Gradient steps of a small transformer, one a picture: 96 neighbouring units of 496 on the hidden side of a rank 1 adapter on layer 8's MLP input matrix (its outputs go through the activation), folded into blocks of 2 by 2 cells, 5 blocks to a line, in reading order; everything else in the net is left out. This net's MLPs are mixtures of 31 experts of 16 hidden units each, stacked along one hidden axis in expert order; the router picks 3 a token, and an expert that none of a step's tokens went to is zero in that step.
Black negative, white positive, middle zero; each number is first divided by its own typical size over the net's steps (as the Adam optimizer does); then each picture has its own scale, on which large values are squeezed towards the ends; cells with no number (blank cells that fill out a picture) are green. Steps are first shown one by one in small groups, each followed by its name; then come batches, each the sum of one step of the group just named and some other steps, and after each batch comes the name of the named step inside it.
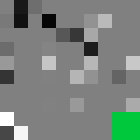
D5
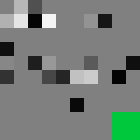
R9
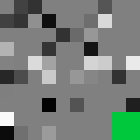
D5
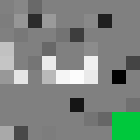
R9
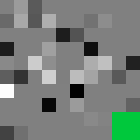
R9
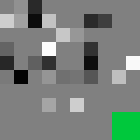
R9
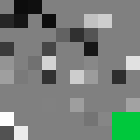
D5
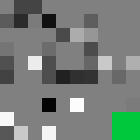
D5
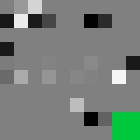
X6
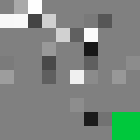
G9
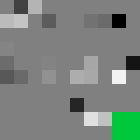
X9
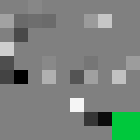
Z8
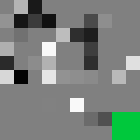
Z8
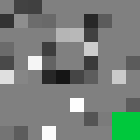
X6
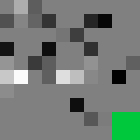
X6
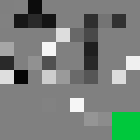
X9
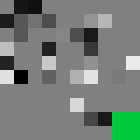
Z8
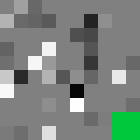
X6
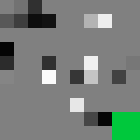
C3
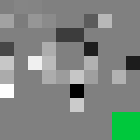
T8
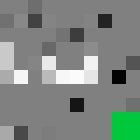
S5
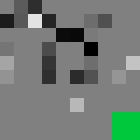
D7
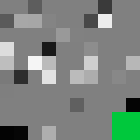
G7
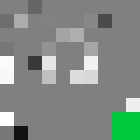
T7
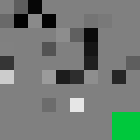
D7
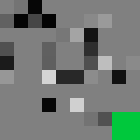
C3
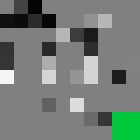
C3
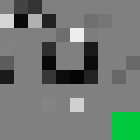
D7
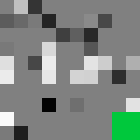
T7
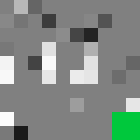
T7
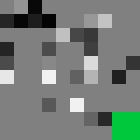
C3
